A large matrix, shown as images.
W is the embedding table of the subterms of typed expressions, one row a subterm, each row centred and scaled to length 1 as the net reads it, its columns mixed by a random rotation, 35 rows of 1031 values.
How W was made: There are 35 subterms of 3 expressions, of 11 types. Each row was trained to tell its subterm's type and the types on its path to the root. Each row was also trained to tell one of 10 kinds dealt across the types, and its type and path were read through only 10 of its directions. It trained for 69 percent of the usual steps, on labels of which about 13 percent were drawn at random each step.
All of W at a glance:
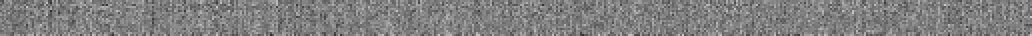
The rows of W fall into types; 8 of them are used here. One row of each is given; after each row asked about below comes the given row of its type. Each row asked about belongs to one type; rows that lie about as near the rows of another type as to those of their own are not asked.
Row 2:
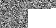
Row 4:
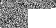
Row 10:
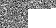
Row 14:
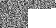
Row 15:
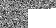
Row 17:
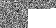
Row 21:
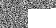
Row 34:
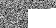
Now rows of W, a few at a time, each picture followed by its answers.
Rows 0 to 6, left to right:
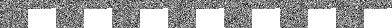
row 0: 10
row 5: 4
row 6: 14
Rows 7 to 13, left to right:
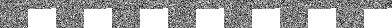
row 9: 14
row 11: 10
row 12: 2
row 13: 15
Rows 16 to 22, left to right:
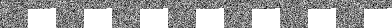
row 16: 4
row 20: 2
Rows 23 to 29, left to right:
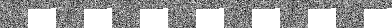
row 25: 21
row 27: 10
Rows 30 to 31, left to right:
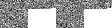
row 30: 4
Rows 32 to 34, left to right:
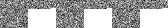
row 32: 34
